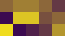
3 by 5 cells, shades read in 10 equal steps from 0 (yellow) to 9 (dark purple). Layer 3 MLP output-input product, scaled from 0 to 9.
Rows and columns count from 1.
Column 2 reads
4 1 9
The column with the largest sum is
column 4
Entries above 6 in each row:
1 1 3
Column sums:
14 14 13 18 15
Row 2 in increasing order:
1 1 5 6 9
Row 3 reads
0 9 8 7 3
